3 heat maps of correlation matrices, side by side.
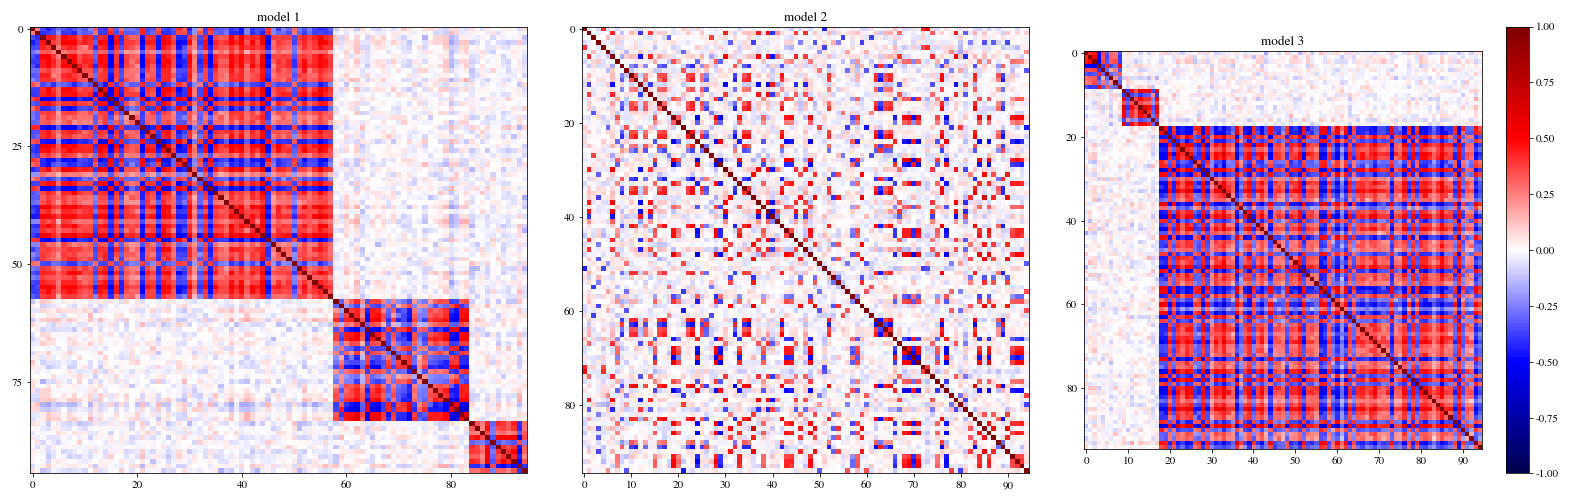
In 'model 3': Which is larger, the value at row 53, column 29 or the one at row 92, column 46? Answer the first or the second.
the second
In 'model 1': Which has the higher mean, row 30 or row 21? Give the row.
30
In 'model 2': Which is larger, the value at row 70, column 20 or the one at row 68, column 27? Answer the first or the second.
the second
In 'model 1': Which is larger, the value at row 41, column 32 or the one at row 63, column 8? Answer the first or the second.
the second
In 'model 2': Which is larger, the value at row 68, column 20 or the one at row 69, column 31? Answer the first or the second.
the first
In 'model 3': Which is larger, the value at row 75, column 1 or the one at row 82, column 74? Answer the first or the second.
the second
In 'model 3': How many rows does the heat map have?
95
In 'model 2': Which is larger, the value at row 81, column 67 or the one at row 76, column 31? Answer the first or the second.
the second
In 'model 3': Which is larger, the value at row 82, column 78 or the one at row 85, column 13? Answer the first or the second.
the first
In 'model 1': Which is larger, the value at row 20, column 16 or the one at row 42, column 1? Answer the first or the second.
the first
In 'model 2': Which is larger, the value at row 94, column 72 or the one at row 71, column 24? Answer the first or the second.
the first
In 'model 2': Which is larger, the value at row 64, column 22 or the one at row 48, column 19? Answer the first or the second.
the second
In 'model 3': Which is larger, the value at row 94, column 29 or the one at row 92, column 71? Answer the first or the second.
the first
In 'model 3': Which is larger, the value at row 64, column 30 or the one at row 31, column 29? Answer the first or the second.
the first
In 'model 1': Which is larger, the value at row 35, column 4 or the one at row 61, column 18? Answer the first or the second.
the first
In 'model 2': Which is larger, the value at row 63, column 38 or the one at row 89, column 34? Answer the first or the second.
the first
